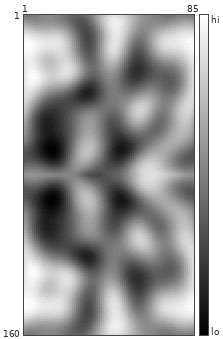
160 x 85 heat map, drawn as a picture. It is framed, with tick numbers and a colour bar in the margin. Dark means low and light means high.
Lone odd cells: none. Mirror symmetry: top to bottom. Slope: none. Ninth with the lowest average: middle left. Grain: smooth. Odd rows or columns: none. Stripes: none.
